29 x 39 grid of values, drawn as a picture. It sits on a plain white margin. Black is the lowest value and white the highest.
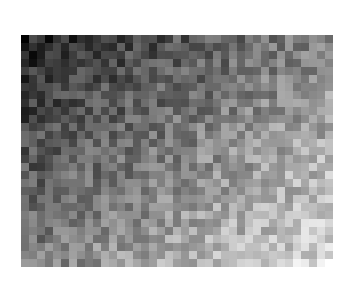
Slope: up to the bottom right. Ninth with the highest average: bottom right. Grain: fine. Mirror symmetry: none.
